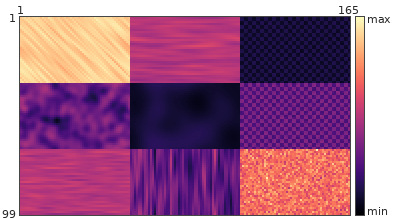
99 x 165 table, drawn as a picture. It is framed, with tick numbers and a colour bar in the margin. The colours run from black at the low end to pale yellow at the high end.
It is made of 3 by 3 panels. Panel 1,1: very high, slanting down to the right, faint in contrast. Panel 1,2: middling, streaked across, faint in contrast. Panel 1,3: very low, checkered, faint in contrast. Panel 2,1: low, blotchy. Panel 2,2: very low, smooth, faint in contrast. Panel 2,3: low, checkered. Panel 3,1: middling, streaked across, faint in contrast. Panel 3,2: low, streaked downward. Panel 3,3: high, fine-grained.
